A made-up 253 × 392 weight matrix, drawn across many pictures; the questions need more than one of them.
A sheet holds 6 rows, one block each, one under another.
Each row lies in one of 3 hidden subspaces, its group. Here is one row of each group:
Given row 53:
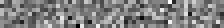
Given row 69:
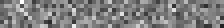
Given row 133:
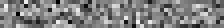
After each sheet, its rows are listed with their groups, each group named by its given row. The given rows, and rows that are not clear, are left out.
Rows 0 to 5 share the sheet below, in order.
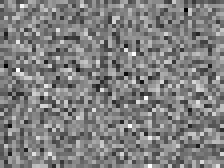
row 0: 53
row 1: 133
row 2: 133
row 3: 69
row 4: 53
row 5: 53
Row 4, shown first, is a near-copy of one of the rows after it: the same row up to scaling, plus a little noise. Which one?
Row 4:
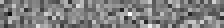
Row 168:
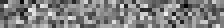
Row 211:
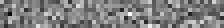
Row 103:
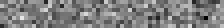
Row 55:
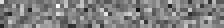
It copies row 211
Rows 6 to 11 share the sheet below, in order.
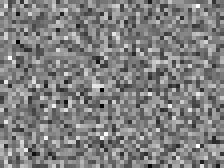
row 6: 133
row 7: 133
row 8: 69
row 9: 69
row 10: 133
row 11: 53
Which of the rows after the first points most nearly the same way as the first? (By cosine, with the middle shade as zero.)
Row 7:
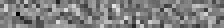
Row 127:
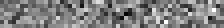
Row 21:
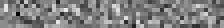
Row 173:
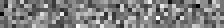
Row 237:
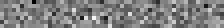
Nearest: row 21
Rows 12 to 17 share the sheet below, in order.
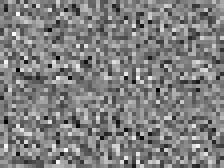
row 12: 133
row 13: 69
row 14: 133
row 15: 133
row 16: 133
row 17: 133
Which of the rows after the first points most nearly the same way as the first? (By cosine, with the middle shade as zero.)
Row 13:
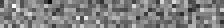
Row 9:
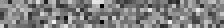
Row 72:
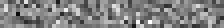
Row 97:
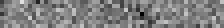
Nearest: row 97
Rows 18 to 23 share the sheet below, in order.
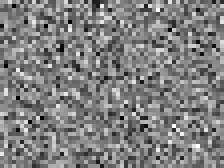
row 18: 69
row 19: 53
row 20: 133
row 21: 133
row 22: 53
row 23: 133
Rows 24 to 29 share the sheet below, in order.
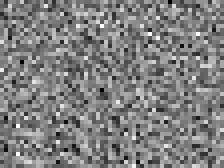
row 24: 133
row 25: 133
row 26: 69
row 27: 53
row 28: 133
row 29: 133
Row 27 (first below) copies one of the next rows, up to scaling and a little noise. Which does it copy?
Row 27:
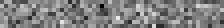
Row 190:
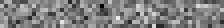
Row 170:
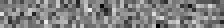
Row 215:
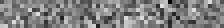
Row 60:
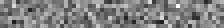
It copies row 190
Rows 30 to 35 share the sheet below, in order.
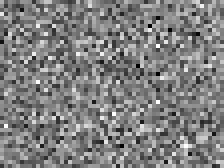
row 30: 69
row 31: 133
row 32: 69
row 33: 133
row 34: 69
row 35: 53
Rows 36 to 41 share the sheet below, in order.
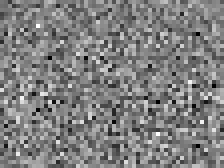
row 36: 69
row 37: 133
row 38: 69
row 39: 53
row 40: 69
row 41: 133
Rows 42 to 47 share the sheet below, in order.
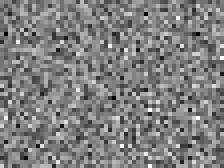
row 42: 53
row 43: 133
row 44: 69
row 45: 53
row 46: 133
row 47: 53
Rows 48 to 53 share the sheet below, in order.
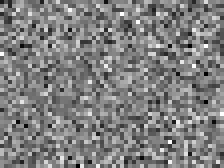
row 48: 69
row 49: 53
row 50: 53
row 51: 53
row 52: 69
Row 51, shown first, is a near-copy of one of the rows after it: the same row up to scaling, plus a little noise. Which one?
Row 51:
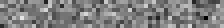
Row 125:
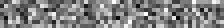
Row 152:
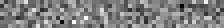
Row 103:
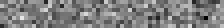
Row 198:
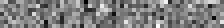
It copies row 103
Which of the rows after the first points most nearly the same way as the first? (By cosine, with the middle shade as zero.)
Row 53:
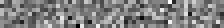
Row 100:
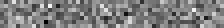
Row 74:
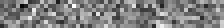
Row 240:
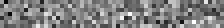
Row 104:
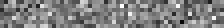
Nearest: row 240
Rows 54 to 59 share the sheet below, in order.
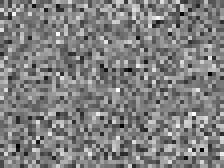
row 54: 69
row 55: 53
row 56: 53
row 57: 133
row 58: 69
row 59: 69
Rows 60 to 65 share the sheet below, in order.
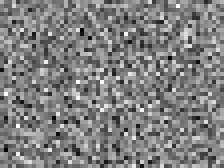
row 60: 53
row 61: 53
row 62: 133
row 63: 133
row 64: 133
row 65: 133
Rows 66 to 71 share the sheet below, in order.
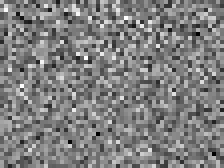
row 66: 133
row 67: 133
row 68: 53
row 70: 69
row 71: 53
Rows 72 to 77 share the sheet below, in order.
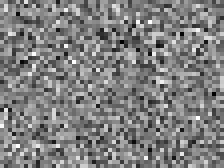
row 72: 133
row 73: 69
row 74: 53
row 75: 69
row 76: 133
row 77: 69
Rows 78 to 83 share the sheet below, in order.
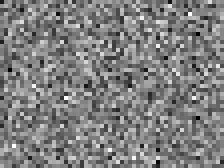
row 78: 53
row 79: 133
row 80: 53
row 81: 69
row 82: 133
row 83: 69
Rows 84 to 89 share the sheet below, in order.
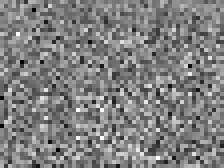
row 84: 53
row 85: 69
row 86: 53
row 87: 133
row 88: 133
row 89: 69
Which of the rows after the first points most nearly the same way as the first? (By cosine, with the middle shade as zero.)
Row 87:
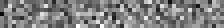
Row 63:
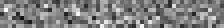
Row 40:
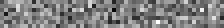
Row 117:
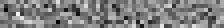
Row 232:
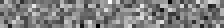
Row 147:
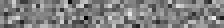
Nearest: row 63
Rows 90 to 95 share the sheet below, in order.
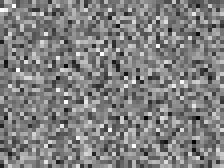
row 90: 69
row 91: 133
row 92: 133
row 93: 69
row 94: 133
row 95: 53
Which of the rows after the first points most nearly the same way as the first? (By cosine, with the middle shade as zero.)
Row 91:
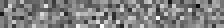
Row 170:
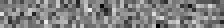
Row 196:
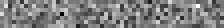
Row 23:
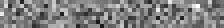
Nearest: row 170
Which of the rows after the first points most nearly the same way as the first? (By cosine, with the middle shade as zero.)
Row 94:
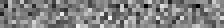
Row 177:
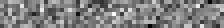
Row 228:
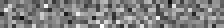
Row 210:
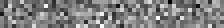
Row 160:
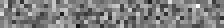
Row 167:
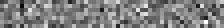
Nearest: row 210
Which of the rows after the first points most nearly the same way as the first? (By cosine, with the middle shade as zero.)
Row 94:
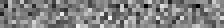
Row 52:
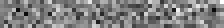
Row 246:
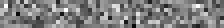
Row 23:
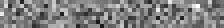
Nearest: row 52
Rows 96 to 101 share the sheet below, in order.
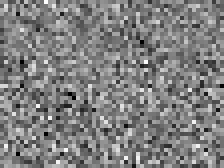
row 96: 133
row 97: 69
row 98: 53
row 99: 69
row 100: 53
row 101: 133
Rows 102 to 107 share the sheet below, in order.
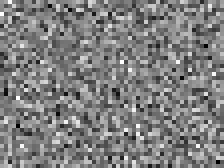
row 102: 69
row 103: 53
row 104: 53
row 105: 133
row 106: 133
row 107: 53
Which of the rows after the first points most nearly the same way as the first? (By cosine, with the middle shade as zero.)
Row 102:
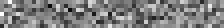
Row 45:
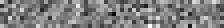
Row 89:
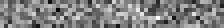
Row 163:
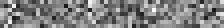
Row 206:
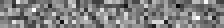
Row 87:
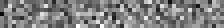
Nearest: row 163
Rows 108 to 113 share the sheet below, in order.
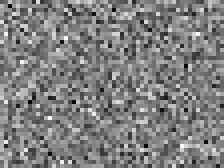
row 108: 69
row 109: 133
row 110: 53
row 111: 53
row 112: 69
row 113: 53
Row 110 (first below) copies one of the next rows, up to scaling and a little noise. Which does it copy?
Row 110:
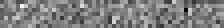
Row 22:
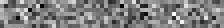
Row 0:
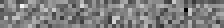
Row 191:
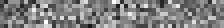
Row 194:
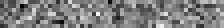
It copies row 0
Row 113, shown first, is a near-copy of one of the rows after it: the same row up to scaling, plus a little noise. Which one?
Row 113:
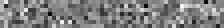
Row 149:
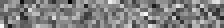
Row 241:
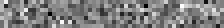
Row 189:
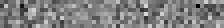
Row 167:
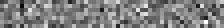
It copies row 241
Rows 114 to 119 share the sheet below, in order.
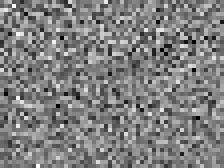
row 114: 69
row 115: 69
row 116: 69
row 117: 133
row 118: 133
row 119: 69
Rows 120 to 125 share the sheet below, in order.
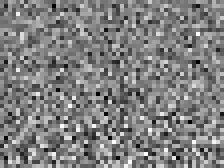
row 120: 133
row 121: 53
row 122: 133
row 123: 69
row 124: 69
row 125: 53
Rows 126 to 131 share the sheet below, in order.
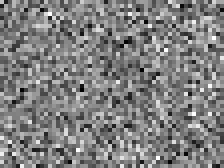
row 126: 53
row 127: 53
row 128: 69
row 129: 53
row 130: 53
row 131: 69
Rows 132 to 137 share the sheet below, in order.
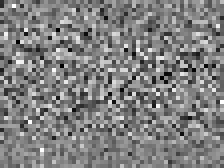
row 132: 69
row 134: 69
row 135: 69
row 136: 53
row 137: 69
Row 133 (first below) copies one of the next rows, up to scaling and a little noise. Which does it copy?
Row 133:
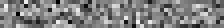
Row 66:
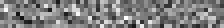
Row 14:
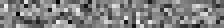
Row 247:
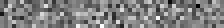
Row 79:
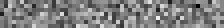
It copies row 14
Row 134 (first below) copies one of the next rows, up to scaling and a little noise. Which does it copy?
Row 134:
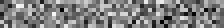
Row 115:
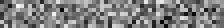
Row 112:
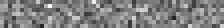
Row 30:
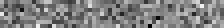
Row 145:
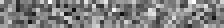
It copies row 115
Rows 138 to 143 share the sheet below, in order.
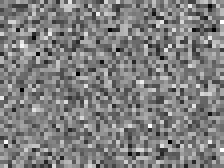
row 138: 53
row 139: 53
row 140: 69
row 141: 69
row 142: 53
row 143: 53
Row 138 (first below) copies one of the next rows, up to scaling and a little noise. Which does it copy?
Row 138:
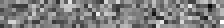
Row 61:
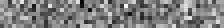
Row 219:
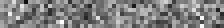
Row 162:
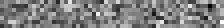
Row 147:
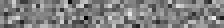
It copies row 162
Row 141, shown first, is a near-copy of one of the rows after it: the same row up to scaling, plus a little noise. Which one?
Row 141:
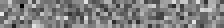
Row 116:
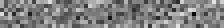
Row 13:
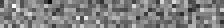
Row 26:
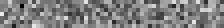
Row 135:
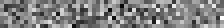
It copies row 26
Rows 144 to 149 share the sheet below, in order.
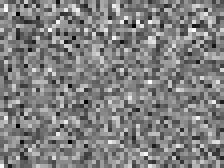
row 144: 133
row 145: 69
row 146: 53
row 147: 53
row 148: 133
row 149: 53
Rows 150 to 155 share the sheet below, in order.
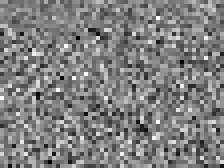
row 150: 53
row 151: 69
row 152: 53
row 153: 69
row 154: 69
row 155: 69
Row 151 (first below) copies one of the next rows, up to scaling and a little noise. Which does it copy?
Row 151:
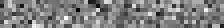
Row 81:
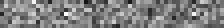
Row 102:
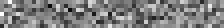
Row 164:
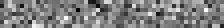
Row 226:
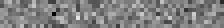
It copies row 164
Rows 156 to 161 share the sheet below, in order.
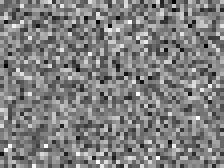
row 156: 69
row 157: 53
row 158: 133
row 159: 53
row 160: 133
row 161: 133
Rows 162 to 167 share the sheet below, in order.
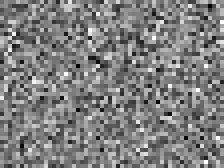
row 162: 53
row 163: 69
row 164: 69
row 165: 133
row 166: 53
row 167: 53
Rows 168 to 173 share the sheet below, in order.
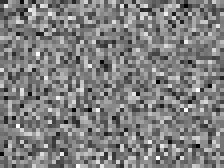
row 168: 53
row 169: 69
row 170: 53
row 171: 53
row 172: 133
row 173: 133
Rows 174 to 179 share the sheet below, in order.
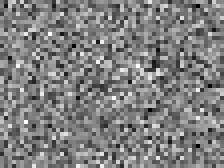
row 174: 133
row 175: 53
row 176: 69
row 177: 53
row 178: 53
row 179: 133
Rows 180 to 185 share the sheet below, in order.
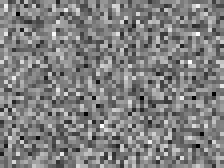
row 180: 133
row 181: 133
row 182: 53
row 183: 69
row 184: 69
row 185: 133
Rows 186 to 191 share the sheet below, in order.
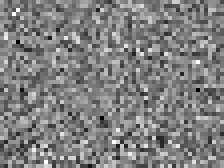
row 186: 69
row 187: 133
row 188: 133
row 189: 53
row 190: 53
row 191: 53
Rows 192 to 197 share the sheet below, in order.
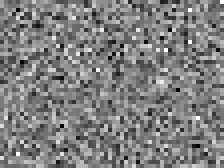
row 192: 69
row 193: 53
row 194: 53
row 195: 53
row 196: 133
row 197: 133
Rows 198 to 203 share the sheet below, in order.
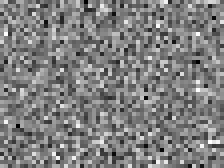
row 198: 53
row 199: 133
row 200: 133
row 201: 53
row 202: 133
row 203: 53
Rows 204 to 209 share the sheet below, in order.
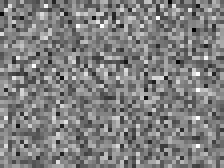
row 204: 133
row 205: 53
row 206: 53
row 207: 53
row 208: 133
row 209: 133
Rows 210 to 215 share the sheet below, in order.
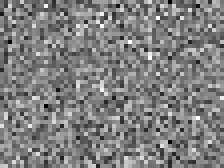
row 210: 133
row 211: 53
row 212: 133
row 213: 53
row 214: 133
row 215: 53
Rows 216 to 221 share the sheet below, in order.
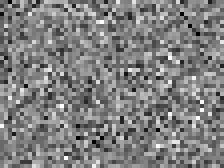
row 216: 69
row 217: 53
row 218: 53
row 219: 53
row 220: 133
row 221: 69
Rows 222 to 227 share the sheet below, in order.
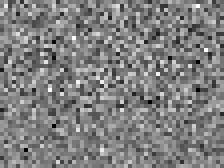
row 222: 133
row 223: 69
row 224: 133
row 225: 53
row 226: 69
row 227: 53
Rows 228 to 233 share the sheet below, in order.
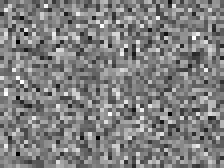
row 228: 133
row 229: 133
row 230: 69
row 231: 133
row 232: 53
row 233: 133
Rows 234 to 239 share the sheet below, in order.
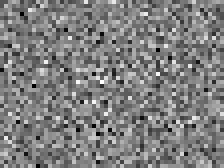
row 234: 53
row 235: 69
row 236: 133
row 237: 69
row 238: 69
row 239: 69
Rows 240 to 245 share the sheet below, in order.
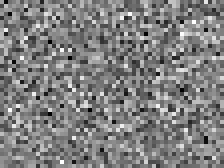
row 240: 53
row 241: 53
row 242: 69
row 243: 53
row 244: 69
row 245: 53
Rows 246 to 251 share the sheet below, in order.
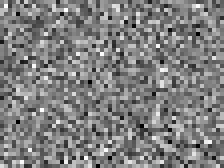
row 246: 133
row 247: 133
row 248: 53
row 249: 69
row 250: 69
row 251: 53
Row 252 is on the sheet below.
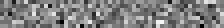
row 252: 53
